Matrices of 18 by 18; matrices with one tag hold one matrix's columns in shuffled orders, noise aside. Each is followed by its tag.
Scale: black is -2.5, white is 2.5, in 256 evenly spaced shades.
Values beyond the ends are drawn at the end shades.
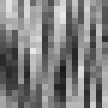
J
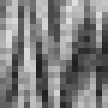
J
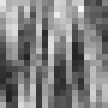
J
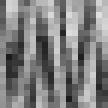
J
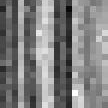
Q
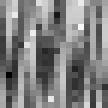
J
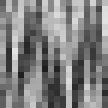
J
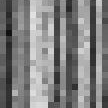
Q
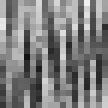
J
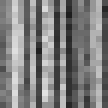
Q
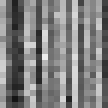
Q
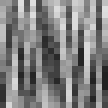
J
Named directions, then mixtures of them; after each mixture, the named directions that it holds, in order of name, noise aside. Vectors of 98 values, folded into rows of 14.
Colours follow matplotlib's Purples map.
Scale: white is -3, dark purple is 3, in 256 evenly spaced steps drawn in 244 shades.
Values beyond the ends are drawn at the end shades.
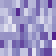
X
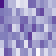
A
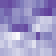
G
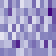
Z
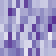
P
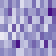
Z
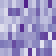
P, X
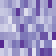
X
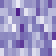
A, X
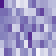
A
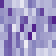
A, P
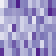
A, Z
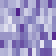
X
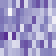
P, Z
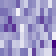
X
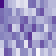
A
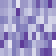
P, X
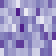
A, X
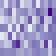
Z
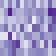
P, Z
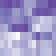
G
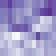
G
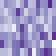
X
